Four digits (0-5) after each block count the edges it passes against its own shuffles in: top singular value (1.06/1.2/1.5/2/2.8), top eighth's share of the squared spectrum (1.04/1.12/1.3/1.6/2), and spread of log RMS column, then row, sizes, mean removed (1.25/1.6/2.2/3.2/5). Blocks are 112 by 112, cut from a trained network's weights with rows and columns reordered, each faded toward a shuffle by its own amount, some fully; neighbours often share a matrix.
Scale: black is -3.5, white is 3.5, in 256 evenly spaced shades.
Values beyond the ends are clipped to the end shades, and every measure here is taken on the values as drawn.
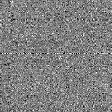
4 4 2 2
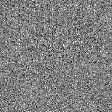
3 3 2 1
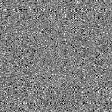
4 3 2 2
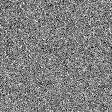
0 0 0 0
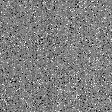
2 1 0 1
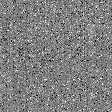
2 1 0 1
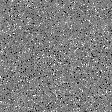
0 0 0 0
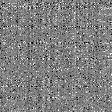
3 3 0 3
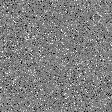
0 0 0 0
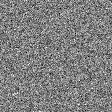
0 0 0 0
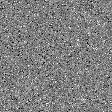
2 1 0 0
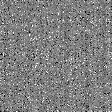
2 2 0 2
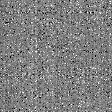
2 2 0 2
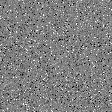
0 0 0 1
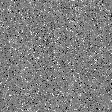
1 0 0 0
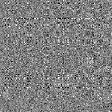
4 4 3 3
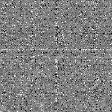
3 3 3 2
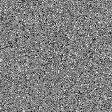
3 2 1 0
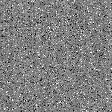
0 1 0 1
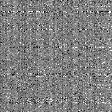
3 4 1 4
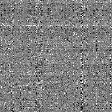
3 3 3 1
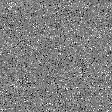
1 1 0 0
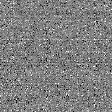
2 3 2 1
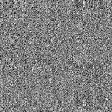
4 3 2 1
